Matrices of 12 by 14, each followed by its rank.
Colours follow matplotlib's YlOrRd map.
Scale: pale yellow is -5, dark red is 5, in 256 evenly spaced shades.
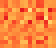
two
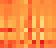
two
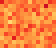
full rank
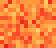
full rank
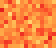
full rank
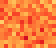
full rank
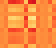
one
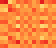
two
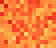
full rank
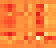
two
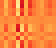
one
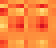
one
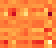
two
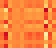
one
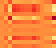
one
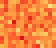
full rank
